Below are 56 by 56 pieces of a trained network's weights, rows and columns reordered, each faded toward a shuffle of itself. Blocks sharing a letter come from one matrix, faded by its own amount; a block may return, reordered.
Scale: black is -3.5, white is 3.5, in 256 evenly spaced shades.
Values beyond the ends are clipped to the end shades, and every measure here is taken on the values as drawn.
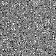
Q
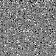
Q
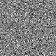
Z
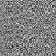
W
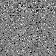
Q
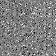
Q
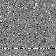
Z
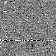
Z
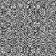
W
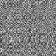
W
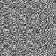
W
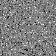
Q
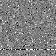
Z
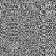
W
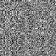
W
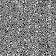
Q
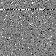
Z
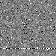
Z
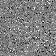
Q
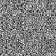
W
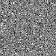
Z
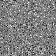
Q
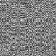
W
